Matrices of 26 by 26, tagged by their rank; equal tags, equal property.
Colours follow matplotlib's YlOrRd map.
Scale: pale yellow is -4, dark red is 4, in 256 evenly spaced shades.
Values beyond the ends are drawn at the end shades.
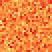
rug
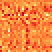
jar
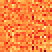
jar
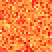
rug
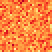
rug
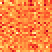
jar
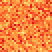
rug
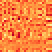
jar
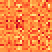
jar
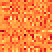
jar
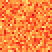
rug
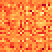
jar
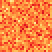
rug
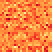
jar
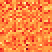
jar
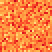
rug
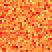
rug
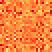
jar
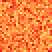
rug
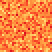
rug
